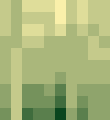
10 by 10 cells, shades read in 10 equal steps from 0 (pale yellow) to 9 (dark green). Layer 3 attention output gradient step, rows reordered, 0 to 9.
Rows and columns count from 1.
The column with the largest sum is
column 6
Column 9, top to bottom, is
2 2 3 2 2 3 3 4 4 4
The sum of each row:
15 18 20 27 27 29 30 41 44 53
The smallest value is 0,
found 2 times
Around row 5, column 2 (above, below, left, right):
3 2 3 3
